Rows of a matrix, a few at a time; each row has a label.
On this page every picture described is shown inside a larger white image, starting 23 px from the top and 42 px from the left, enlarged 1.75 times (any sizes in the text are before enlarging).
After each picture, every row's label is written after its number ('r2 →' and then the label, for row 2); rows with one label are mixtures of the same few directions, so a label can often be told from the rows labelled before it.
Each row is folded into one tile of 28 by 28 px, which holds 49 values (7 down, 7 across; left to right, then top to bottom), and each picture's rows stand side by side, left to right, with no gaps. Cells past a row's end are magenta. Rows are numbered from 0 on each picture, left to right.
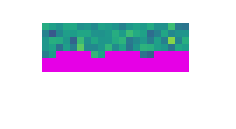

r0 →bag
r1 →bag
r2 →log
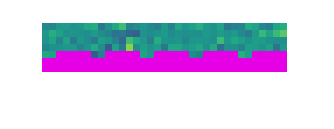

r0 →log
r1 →bag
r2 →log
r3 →log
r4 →bag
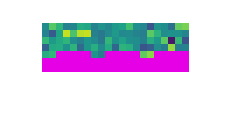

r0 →bag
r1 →log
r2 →log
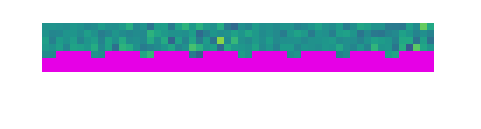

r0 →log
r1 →log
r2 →log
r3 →log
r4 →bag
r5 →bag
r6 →bag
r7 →log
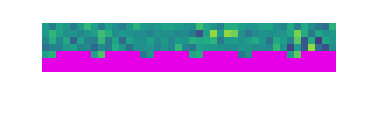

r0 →log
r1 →log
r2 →bag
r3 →bag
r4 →bag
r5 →log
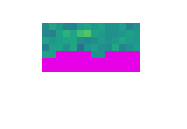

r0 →bag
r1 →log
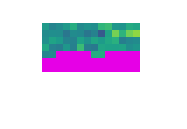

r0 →bag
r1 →bag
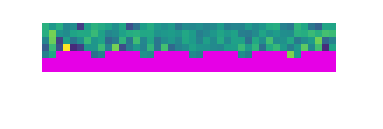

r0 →log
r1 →log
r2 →log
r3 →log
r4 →log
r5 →bag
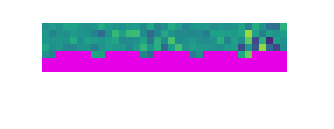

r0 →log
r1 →bag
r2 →log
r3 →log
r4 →log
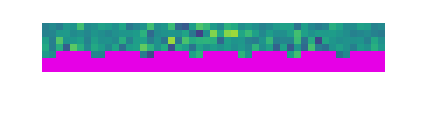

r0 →log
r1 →log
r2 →log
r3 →bag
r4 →bag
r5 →log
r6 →bag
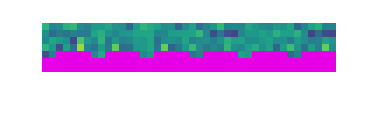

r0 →bag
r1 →log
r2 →log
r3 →bag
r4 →bag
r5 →bag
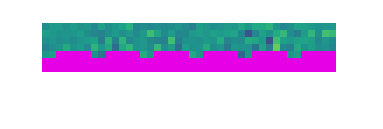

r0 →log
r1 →log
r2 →bag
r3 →bag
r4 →bag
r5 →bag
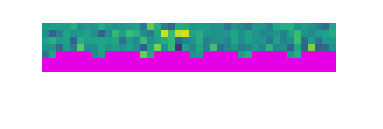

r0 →bag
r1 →bag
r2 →bag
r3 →log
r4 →log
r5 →log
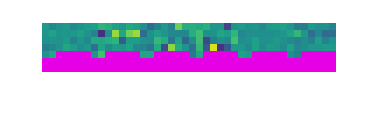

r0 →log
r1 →bag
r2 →log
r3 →log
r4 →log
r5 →bag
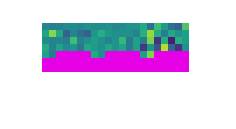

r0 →bag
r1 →bag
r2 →log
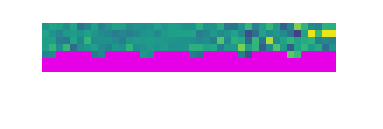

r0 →log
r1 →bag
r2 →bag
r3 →log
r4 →log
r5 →bag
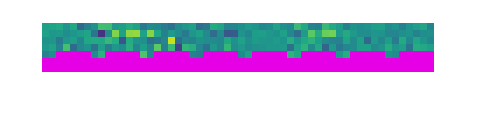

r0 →log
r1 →bag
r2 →bag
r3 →bag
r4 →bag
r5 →bag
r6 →log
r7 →log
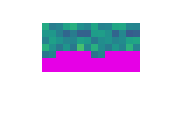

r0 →bag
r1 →bag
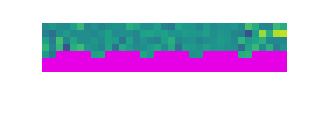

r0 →log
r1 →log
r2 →bag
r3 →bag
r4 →bag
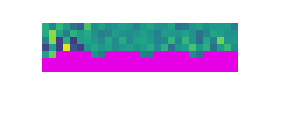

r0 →log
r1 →log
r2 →log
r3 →log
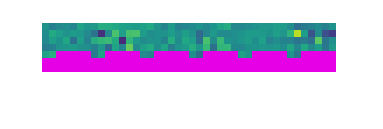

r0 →log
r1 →bag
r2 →log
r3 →log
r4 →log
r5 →bag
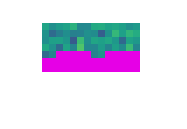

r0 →bag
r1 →bag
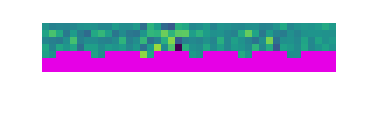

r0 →bag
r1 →bag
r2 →bag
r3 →bag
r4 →bag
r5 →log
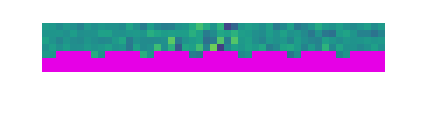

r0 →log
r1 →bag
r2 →bag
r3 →log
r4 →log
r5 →bag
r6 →bag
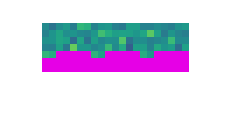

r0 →log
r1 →bag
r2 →bag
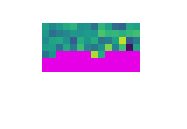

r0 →bag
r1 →bag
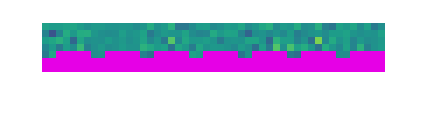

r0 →bag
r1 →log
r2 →log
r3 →bag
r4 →bag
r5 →log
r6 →log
